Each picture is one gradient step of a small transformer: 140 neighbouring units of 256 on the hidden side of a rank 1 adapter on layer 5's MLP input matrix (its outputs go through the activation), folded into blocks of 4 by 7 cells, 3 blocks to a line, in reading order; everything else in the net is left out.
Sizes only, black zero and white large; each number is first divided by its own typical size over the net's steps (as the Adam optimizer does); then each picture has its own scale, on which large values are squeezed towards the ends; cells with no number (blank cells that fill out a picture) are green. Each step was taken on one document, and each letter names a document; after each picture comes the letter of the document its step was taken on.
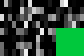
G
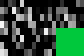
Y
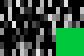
G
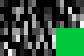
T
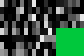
T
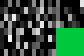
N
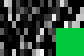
G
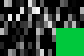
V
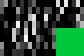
T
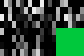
G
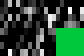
V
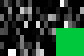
G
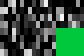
Y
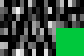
T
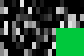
Y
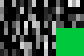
T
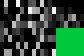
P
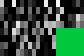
T
